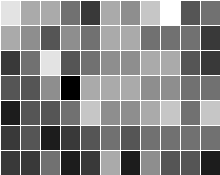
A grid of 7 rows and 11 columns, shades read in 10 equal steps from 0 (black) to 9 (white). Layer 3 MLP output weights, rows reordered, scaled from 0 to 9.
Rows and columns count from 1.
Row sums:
60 49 48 47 52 34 30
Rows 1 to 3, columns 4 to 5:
4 2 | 5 4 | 3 4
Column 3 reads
6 3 8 5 3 1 4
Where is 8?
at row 1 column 1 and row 3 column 3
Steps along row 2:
down down up down up same down same same down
